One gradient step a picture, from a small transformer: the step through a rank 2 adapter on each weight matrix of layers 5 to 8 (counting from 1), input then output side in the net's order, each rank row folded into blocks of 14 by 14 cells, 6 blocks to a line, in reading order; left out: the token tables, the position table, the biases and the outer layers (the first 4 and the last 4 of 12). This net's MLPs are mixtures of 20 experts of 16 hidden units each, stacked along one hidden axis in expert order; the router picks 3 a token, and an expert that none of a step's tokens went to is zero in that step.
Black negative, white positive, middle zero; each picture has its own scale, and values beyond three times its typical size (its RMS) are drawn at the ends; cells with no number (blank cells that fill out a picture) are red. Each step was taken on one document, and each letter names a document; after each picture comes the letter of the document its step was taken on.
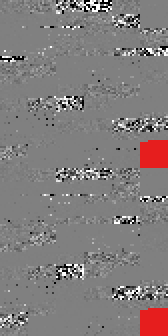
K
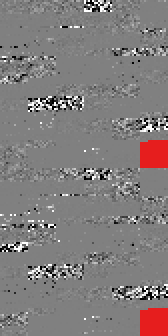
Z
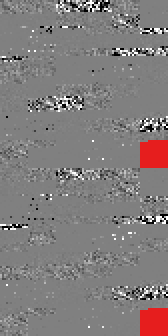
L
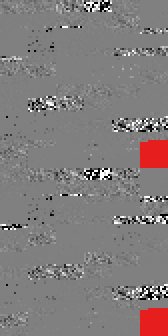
L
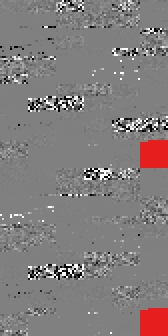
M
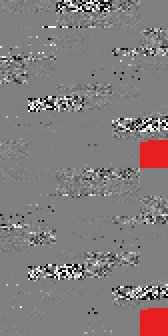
M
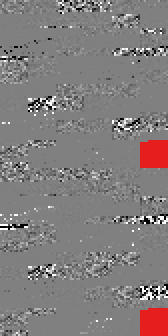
Z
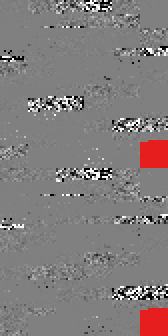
K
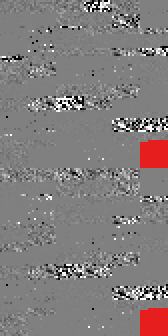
L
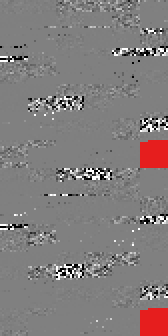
Z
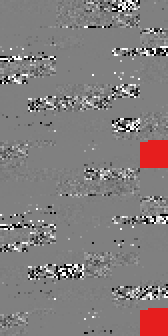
M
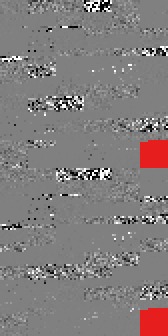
L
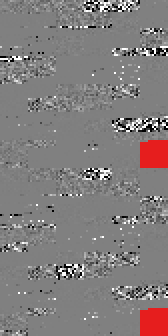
M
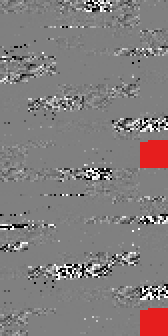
Z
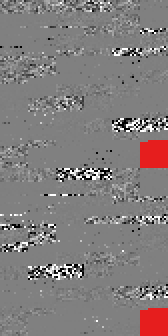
Z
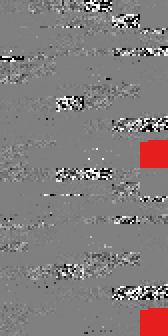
K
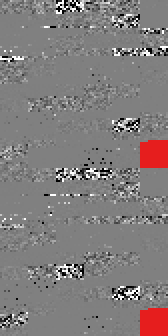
K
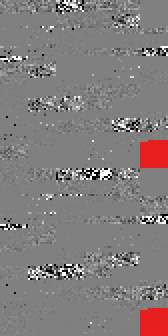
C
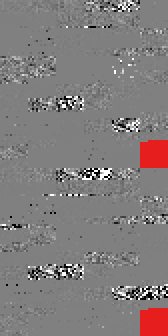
M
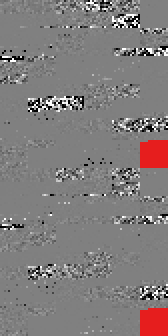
K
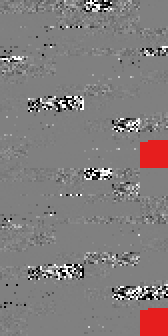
C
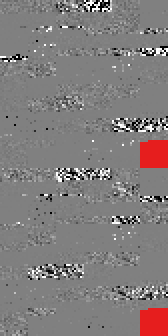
L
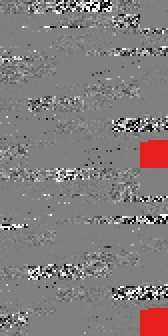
K
